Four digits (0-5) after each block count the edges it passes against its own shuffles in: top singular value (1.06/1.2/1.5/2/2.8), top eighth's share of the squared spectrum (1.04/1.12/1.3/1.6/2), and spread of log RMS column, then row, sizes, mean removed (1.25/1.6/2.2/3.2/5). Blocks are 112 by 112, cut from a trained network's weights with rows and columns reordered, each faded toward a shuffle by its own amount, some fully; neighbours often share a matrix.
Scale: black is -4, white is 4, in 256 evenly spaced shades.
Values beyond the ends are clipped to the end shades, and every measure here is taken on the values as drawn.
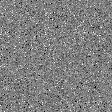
1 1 0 1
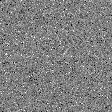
2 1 0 0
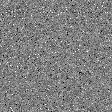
2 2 0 1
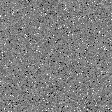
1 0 0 0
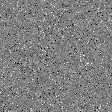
1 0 0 0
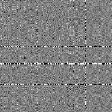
5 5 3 3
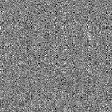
4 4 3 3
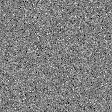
0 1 0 0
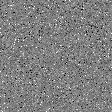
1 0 0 0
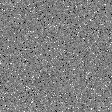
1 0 0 0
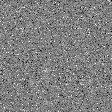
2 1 0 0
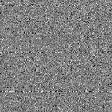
3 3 1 2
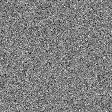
0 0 0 0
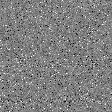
2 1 0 1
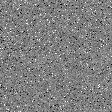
0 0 0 0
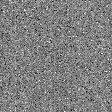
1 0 0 0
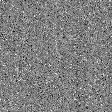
1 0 0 0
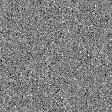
0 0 0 0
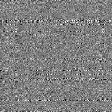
3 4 1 4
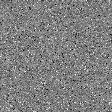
2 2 0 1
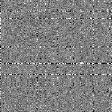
5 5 3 3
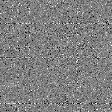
4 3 2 2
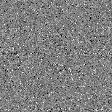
2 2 0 2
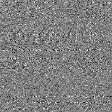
3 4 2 3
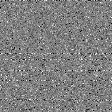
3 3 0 3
